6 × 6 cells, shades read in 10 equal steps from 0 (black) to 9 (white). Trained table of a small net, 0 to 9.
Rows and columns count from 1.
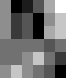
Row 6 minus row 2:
0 5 2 4 -2 -7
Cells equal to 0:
4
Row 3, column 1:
5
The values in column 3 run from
1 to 5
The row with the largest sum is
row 5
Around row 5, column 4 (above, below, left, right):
4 4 5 4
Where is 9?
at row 1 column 6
